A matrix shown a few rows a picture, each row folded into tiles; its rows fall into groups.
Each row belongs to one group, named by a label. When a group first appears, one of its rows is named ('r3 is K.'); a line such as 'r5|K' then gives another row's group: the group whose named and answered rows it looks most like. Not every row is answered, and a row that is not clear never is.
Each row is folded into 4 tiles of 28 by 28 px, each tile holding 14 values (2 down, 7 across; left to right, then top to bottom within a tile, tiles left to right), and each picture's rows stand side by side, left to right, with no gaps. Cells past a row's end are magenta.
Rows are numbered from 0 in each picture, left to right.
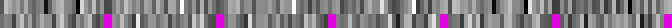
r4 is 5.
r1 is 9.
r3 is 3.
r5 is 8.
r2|9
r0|5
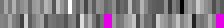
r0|9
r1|8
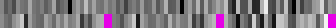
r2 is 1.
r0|8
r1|8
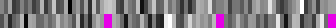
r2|3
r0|8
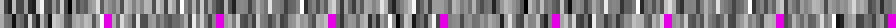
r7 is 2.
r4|5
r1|9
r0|1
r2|3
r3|3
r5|3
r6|3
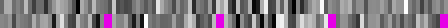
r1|3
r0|5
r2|1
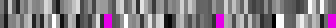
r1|2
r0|3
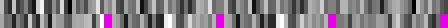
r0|1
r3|5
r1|1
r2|1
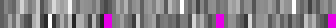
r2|9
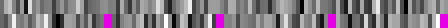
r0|2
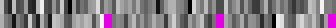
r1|5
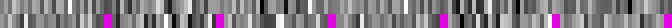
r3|9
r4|1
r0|9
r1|3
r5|8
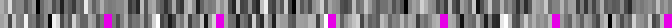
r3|8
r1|2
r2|1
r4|1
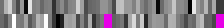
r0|2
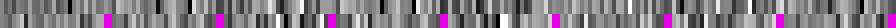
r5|9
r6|3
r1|5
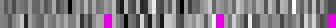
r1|1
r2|9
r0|8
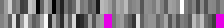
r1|9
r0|2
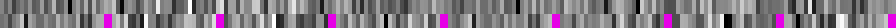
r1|3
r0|8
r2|2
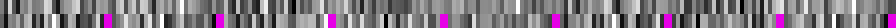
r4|9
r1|2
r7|2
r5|3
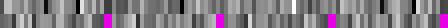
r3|5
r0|5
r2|9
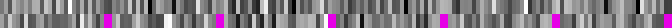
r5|5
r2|1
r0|9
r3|8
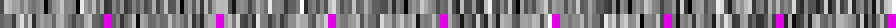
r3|8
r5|8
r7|8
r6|3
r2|3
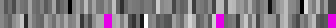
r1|3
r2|5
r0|8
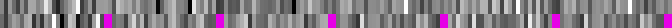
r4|9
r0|3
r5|9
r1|5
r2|8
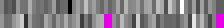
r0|8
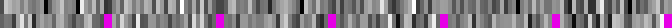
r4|8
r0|5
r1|9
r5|1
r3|3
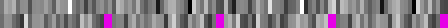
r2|3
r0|9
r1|5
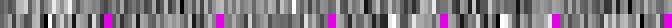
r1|8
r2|9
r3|1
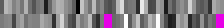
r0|5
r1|2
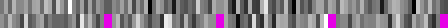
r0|9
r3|5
